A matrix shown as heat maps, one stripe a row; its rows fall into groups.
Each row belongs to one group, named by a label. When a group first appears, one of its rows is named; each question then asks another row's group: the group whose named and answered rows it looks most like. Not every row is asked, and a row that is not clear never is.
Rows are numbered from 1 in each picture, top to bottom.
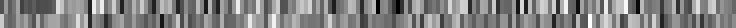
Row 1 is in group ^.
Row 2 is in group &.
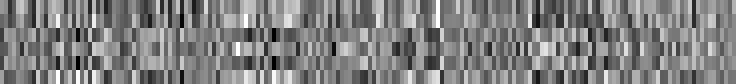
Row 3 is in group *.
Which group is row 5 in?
*
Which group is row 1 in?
&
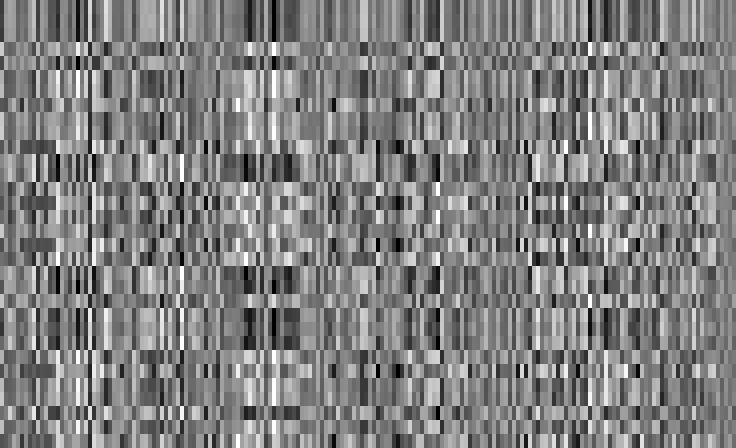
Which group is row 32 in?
^
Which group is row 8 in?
^
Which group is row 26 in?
&
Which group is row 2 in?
*
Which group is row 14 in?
&
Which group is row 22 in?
&
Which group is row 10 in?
&
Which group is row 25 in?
*
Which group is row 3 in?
*
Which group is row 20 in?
*
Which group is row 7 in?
&
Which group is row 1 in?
*
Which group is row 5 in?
*
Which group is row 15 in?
^
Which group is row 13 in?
*
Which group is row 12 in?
*
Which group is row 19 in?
&
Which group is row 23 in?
*
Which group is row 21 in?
*
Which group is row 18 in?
^
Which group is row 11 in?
^
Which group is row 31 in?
&
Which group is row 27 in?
^
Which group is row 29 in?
&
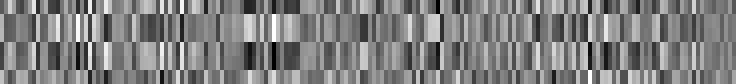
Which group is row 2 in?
&
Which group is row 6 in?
&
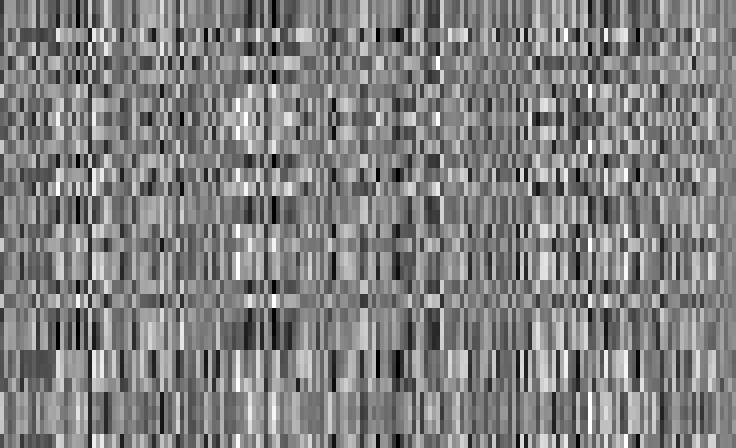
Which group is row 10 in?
^
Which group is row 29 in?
&
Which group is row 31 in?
&
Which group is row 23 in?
*
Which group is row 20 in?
^
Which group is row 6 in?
*
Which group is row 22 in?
&
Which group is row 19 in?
^
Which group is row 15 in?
*
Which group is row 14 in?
&
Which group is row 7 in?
&
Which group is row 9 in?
&
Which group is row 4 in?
*
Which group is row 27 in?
^
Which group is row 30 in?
&
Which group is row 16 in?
*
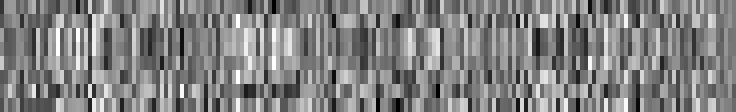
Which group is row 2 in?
^
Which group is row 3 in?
&
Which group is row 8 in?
^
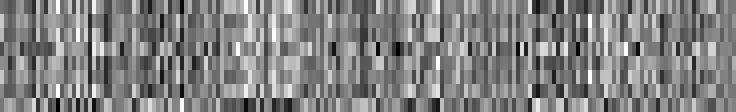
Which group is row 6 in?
&
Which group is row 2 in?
&
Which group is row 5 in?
&
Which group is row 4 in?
^
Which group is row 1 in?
&
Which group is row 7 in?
&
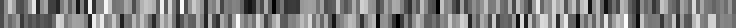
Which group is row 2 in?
^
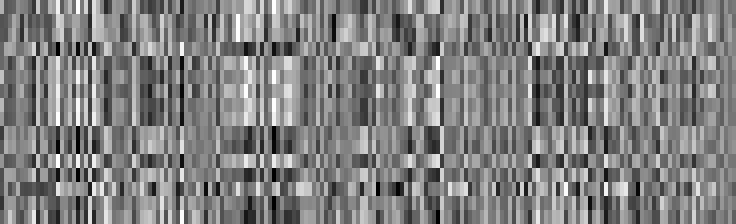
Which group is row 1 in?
&
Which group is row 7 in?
&
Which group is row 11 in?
*
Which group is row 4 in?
*
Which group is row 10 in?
*
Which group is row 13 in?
*
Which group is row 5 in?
&
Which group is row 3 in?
^
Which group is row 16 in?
*
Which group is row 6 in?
&
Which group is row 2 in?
^
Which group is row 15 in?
*
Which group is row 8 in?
&
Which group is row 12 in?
&
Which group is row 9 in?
&
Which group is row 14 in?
^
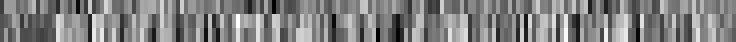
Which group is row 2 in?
^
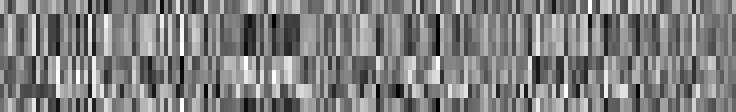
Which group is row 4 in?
*
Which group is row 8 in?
*
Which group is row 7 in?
^
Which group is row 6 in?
&
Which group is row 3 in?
*
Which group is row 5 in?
&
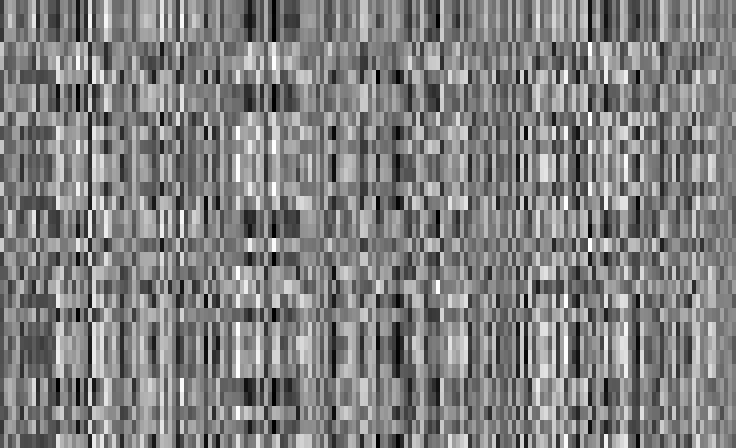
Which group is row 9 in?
&
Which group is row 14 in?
&
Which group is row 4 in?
&
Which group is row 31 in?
*
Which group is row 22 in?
^
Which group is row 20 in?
^
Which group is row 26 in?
^
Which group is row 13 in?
^
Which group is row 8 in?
*
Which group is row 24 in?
^
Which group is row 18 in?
&
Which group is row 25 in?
^
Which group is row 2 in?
*
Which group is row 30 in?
^
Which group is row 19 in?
*
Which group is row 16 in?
*
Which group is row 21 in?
&
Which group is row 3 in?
*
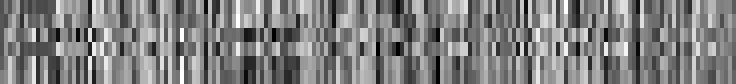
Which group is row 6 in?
*
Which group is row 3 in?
*
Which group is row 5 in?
*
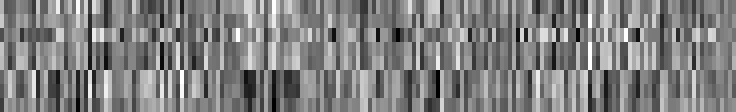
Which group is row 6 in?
*
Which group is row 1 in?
&
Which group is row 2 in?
&
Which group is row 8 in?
*
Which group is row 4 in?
&
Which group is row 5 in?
&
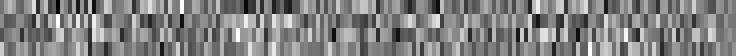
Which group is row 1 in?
*
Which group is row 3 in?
^
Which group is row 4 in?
&
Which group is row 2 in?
&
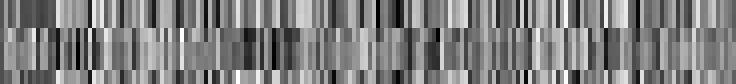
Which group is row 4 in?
*
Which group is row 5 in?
*
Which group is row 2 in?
^
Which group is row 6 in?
^
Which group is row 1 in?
^
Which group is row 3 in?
*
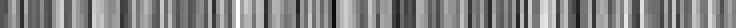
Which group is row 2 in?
^
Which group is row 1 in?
^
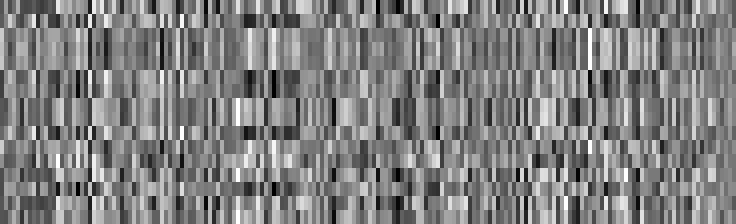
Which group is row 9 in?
^
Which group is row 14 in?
*
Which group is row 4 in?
&
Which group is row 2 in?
*
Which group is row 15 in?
^
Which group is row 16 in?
^
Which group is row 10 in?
*
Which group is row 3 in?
&
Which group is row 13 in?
^
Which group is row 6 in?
*
